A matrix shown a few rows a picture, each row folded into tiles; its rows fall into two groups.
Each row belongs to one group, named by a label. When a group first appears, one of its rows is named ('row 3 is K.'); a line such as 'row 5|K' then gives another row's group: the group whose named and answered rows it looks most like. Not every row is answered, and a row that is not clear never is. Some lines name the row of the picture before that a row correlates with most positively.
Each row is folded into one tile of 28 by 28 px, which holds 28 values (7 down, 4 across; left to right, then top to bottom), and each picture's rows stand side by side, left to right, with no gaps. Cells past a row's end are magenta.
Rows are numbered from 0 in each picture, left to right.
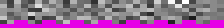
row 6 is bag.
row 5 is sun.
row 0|sun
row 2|sun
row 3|sun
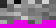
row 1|bag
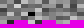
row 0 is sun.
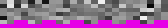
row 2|sun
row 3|bag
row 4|bag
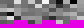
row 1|bag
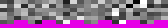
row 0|sun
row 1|sun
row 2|sun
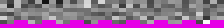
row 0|sun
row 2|bag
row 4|sun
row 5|sun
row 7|sun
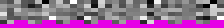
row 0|sun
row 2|bag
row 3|sun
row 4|sun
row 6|sun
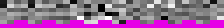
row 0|bag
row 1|bag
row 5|bag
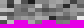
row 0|sun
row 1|bag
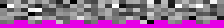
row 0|bag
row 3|sun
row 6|bag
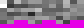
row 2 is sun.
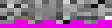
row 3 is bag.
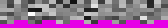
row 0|sun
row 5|sun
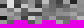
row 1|sun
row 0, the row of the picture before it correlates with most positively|4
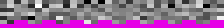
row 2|sun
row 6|bag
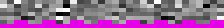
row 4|sun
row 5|bag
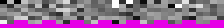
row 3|sun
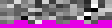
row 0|bag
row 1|sun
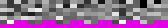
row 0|sun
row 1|sun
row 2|sun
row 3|bag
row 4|sun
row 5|bag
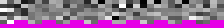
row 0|sun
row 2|sun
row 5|bag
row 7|sun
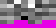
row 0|bag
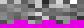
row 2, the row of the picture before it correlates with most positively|0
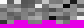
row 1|bag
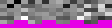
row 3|sun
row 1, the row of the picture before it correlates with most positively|2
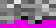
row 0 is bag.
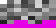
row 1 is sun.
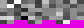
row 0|bag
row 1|sun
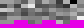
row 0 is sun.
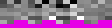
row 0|bag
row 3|bag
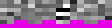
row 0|sun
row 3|bag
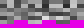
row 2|sun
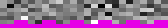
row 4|bag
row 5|sun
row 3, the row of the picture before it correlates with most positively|1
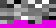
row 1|bag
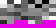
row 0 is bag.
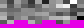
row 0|sun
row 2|bag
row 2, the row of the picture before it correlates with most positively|0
